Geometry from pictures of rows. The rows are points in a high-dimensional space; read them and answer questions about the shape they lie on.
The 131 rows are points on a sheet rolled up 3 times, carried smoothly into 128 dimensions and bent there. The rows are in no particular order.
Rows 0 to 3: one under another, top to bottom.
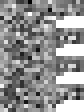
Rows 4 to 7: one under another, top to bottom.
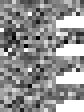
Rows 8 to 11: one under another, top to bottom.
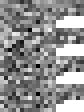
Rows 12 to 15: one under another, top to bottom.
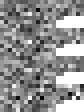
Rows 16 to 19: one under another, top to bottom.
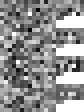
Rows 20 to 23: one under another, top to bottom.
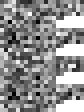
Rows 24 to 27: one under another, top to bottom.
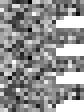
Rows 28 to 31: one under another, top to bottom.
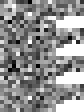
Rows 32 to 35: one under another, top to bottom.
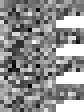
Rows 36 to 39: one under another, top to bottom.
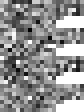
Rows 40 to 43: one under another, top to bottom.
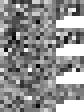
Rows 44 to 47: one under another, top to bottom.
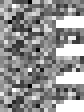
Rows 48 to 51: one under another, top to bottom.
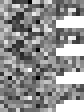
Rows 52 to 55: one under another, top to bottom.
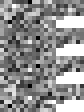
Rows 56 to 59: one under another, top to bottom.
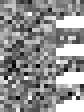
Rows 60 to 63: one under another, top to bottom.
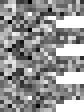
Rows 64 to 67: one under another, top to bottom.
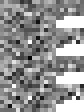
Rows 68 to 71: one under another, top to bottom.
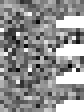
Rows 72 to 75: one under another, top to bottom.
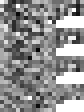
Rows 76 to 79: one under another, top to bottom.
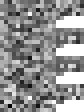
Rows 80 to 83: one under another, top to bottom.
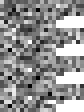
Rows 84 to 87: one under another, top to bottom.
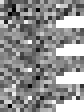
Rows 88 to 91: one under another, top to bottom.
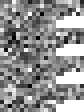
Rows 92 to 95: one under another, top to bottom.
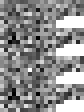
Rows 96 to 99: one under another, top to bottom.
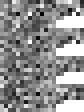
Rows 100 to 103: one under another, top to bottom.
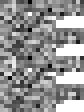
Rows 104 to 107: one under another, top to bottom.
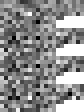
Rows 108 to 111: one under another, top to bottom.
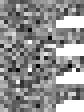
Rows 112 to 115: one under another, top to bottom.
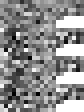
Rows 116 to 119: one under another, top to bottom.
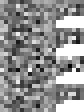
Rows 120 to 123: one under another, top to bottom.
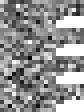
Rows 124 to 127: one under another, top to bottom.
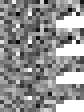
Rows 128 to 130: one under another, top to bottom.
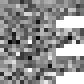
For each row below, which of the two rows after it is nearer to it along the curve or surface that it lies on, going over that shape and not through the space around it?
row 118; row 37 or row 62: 37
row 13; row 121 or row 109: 109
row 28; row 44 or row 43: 44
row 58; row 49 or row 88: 88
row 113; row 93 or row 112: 93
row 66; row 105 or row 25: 25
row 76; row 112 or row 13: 13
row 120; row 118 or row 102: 102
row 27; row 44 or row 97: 44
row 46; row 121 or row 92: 92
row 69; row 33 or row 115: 115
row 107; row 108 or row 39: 39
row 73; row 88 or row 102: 102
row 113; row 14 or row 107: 107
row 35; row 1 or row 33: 1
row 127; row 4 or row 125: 4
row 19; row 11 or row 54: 11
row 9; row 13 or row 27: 27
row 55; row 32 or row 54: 54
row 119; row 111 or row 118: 111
